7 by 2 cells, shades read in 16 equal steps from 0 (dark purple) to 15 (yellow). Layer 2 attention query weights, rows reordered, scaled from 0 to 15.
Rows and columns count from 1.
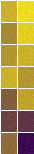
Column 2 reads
15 14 12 10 11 3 0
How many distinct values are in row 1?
2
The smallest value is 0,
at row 7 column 2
